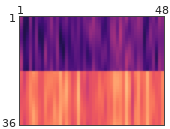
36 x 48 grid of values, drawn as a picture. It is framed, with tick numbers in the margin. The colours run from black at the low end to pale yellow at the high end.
The table splits into 2 rows of 1 panel. Panel 1,1: low, streaked downward. Panel 2,1: high, streaked downward.
